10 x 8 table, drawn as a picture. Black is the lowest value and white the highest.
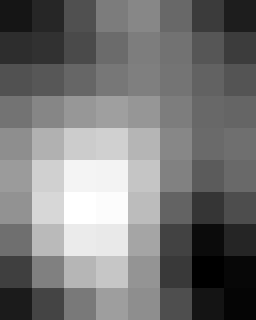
The bottom right is the ninth with the lowest average. Values change most from cell to cell in the bottom left. The top middle is the calmest part. No row or column stands out.
